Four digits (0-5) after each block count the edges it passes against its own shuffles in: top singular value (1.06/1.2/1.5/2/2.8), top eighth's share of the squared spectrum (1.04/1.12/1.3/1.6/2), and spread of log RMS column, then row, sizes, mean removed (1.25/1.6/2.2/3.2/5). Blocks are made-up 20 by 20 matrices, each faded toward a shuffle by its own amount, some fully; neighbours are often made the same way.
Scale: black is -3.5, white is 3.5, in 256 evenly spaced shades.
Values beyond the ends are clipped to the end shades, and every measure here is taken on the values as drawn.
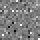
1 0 0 0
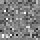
1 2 1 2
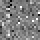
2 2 0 0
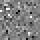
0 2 1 0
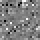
1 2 0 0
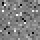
0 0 0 0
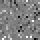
0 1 0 0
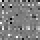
3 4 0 1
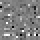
3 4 0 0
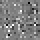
2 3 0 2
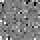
1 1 0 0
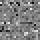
1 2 0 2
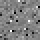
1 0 0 0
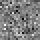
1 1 0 0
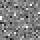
0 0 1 0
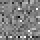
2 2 0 1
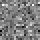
2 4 1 2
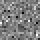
0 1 0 0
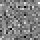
2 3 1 0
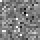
0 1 0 0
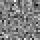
2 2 0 0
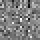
3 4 2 2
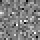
0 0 0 0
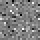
1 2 0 0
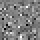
1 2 1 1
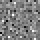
0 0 0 0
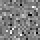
2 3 0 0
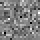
2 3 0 0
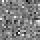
2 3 0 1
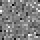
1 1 0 0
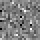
1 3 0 0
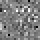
3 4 1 1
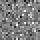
0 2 0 0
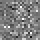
2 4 2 1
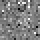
1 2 1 0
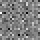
3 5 2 1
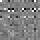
3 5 1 2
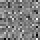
3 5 2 2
